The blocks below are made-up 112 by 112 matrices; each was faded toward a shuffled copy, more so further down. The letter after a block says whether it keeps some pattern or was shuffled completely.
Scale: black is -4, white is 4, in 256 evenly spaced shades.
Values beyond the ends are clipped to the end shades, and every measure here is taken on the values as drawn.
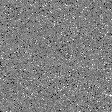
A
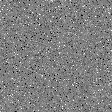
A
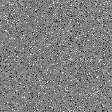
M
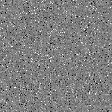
M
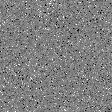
A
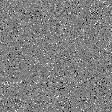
M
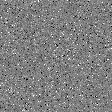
A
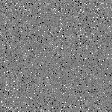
M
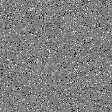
M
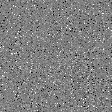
M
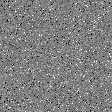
A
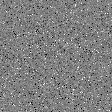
A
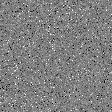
A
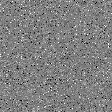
M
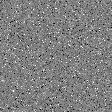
A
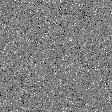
A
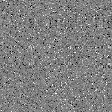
M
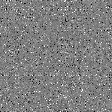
M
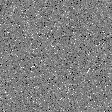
A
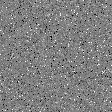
A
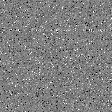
M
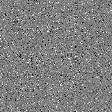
M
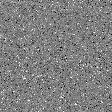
A
